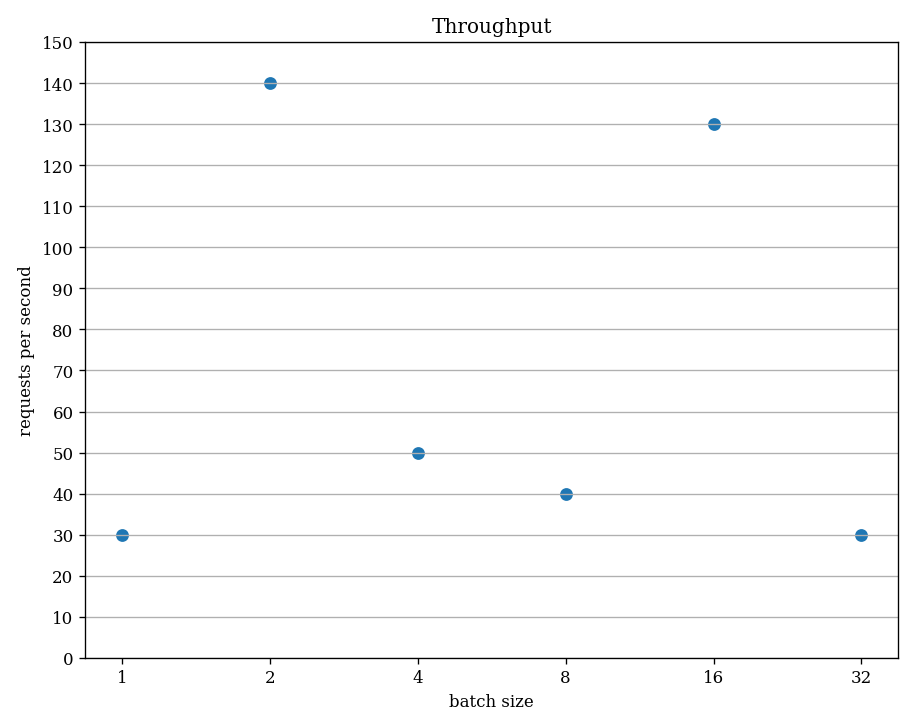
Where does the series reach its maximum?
2
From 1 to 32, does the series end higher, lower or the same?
the same
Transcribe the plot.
Title: Throughput
x-axis: batch size, ticks 1 2 4 8 16 32
y-axis: requests per second, ticks 0 10 20 30 40 50 60 70 80 90 100 110 120 130 140 150
Values:
30 140 50 40 130 30
